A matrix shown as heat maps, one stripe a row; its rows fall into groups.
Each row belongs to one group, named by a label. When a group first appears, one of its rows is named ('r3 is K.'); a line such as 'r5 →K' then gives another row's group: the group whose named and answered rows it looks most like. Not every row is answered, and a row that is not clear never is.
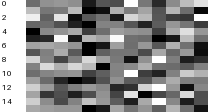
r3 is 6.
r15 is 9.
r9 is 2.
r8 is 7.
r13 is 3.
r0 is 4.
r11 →6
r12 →7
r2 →4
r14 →7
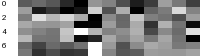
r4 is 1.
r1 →3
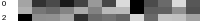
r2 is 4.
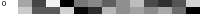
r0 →4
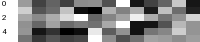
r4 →3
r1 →9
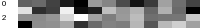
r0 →6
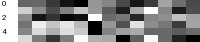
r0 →6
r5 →7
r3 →2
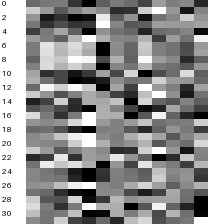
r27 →6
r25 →6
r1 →7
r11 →6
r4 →6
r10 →3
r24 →6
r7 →2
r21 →7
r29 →7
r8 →2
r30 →9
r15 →6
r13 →7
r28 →9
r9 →2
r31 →4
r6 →2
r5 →1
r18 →6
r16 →7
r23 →2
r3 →3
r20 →1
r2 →3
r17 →1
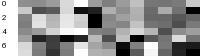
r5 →3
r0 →1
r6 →7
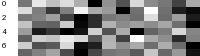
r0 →2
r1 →7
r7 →6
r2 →6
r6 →9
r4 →3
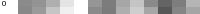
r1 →1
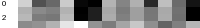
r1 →9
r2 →9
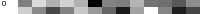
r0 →2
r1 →7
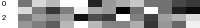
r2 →4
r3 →1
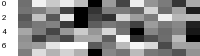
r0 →2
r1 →6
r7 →2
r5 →3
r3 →6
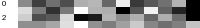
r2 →9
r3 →1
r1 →7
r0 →3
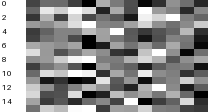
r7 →7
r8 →1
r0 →6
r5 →6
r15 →2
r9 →6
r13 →9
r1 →2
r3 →1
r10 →2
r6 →9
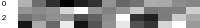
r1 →1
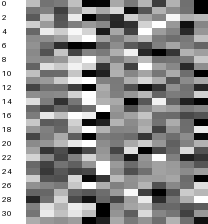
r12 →6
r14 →7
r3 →7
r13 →1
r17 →9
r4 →2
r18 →1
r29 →2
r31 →9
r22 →7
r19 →6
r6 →6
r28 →4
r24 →3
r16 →2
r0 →9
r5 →1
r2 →4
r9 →2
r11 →1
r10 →9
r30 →2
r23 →3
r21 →3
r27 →4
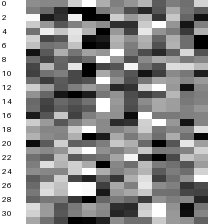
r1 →6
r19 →9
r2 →9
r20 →4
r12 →7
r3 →7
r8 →3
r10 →6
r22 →4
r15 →3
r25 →4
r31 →6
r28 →6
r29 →7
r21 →1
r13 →6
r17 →7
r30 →7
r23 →2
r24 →1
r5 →9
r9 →4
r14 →3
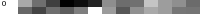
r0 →6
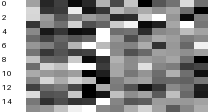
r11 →2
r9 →2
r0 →3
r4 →3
